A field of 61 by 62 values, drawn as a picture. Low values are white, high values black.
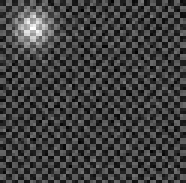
Grain: checkered. Ninth with the lowest average: top left. Odd rows or columns: none. Dips: one, in the top left.
